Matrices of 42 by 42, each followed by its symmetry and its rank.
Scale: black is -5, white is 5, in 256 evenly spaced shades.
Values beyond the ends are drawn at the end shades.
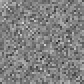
symmetric, full rank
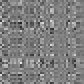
neither, rank three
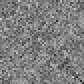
symmetric, full rank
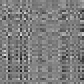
neither, rank three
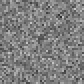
neither, full rank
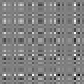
symmetric, rank one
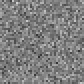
neither, full rank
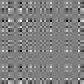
symmetric, rank one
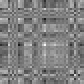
symmetric, rank two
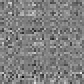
neither, rank five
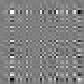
symmetric, rank two
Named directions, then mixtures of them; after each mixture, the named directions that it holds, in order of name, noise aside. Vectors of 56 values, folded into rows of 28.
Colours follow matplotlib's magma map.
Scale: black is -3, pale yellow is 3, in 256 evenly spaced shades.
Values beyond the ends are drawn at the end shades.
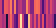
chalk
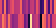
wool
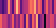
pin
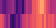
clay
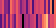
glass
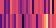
glass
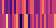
chalk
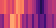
clay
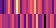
pin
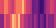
clay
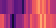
clay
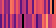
glass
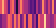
pin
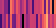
glass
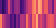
clay, pin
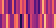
chalk, pin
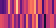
pin
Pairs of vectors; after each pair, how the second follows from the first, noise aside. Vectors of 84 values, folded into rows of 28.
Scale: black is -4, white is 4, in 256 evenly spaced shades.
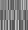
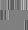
partly zeroed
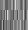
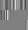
partly zeroed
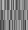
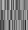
copied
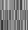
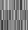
copied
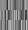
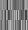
copied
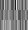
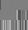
partly zeroed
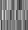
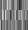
copied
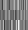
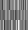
copied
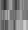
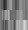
copied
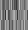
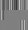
partly zeroed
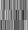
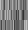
copied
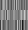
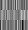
copied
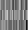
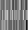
copied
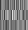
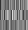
copied
